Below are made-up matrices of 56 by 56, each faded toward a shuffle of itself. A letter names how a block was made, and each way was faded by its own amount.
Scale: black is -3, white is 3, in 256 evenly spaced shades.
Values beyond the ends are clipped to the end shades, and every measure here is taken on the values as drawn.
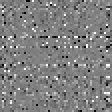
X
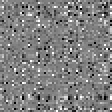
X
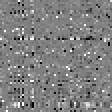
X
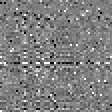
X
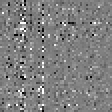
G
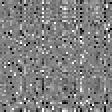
X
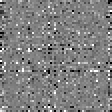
G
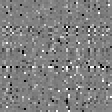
X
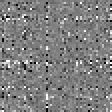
G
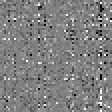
G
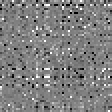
X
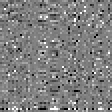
X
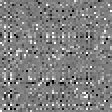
X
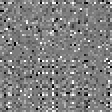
X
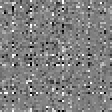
G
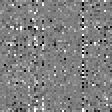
G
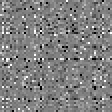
X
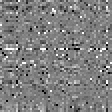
X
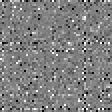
X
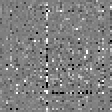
G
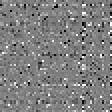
X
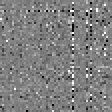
G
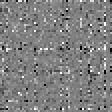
G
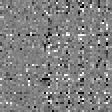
G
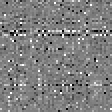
X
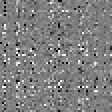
G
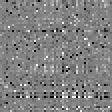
X
